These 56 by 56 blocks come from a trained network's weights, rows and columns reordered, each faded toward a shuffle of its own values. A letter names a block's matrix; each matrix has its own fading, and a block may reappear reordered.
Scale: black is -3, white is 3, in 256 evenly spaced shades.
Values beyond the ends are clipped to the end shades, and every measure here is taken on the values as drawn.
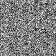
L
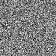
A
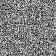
A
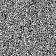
A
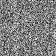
L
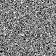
A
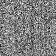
L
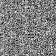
L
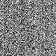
L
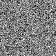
A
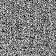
L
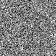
A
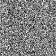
L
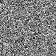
A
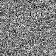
A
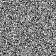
A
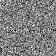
A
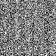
L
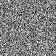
A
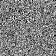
A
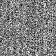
L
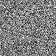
A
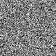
A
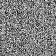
L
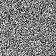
A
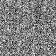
L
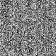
L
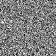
A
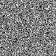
A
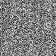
L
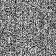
L
